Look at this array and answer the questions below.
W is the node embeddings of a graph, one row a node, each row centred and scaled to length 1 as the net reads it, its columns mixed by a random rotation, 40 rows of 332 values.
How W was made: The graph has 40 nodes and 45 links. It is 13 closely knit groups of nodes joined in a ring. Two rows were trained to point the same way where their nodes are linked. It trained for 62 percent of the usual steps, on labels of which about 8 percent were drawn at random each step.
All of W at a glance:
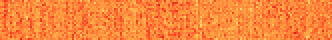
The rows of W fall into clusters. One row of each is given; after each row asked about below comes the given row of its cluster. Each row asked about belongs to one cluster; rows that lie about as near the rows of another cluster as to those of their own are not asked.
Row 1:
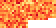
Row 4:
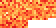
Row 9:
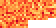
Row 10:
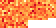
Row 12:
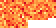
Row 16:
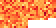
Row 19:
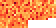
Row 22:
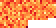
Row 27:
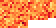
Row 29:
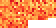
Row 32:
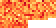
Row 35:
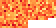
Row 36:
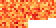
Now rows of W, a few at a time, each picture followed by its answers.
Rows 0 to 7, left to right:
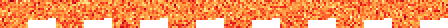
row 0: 10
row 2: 29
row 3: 35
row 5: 9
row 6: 12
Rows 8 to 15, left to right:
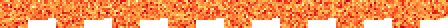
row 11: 35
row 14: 10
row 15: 29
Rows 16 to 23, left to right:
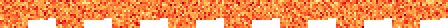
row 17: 1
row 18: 27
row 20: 19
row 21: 32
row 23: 16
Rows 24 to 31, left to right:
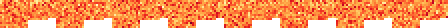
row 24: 32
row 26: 35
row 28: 9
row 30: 16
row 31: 22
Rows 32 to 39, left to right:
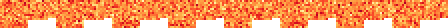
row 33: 36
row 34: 4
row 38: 19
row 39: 27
